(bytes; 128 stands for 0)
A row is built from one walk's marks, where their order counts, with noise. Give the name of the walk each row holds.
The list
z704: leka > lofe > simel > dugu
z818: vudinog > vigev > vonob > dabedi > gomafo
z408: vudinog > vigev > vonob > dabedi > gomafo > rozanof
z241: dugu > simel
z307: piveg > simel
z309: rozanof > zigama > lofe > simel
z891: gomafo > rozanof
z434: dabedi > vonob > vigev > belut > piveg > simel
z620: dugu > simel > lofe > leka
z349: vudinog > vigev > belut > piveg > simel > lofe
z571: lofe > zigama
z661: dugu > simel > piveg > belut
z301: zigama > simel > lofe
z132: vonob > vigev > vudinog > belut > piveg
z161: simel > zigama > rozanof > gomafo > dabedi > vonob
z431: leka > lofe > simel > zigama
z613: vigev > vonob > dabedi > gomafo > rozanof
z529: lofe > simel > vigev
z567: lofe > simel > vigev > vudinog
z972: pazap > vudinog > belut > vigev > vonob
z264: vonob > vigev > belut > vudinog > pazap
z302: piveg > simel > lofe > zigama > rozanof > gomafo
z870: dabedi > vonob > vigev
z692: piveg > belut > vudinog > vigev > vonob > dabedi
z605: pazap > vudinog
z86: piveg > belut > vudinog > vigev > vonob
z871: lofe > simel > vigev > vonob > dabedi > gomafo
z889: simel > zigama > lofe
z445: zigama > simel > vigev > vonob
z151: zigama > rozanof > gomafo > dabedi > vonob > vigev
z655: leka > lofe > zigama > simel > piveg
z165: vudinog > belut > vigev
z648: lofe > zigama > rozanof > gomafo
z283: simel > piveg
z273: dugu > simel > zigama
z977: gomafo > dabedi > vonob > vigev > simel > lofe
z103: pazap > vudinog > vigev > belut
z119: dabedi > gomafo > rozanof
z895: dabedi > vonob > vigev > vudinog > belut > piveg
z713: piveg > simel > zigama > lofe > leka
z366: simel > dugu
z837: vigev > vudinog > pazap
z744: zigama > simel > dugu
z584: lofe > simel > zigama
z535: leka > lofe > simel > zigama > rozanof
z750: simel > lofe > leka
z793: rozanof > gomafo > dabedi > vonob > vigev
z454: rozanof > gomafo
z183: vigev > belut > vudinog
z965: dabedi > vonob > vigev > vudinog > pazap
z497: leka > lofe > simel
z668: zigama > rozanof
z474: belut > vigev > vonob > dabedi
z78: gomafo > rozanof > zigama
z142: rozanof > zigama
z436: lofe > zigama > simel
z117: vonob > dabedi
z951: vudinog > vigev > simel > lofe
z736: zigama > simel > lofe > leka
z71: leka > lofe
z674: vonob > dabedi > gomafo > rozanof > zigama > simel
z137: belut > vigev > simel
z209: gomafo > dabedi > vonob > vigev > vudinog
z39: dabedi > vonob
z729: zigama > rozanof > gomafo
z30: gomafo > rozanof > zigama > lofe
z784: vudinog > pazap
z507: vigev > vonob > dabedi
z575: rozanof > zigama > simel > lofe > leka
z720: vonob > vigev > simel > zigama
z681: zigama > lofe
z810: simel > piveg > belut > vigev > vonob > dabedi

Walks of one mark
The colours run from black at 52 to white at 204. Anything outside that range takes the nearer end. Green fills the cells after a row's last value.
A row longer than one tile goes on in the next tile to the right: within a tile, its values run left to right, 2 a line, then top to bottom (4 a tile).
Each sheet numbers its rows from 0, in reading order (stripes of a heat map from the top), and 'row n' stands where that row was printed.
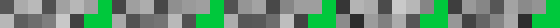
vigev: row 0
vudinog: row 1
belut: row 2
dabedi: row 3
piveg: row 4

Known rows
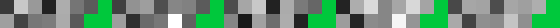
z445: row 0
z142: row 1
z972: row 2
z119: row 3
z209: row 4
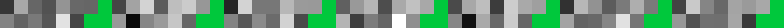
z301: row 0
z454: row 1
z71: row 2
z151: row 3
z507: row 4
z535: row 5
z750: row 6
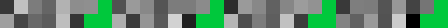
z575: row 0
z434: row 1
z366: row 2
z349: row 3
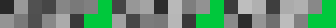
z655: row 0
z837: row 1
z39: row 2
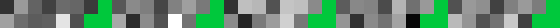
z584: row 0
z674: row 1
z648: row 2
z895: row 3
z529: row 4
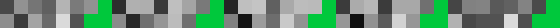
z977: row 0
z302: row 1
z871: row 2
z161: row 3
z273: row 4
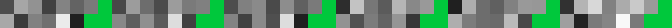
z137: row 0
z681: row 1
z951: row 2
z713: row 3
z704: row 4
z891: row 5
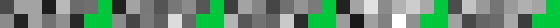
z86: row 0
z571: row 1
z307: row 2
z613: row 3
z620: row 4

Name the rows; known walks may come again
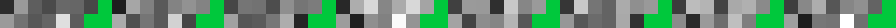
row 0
z431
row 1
z744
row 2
z283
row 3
z119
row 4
z965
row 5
z736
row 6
z39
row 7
z78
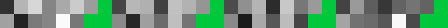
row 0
z891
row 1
z117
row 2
z810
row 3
z436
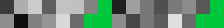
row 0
z729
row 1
z571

